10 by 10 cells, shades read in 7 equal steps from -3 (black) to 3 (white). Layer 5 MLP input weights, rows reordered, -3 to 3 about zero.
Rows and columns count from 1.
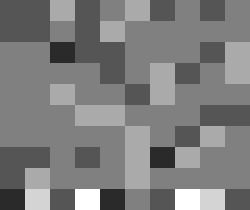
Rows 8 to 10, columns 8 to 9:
1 0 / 0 0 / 3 2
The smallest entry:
-2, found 4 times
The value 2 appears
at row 10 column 2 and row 10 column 9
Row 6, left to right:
0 0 0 1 1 0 0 0 -1 -1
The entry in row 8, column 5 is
0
